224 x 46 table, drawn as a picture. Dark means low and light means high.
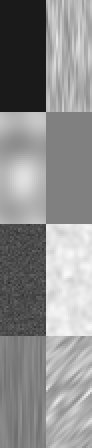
The table splits into 4 rows of 2 panels. Panel 1,1: very low, flat. Panel 1,2: high, streaked downward. Panel 2,1: high, smooth. Panel 2,2: middling, flat. Panel 3,1: low, fine-grained, faint in contrast. Panel 3,2: very high, blotchy, faint in contrast. Panel 4,1: middling, streaked downward, faint in contrast. Panel 4,2: high, slanting up to the right.
